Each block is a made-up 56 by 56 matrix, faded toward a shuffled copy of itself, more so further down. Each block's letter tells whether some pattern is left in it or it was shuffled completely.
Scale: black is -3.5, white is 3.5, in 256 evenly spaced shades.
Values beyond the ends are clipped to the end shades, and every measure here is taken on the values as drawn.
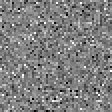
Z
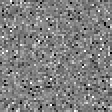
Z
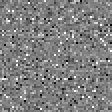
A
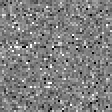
A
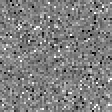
Z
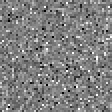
Z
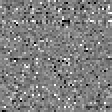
A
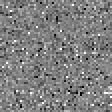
A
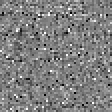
A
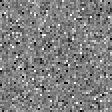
Z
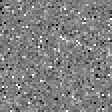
Z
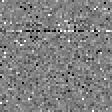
A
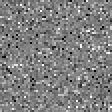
Z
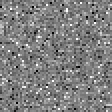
Z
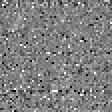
A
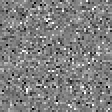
A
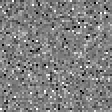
Z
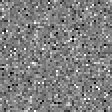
Z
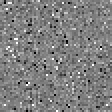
Z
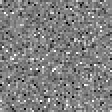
Z
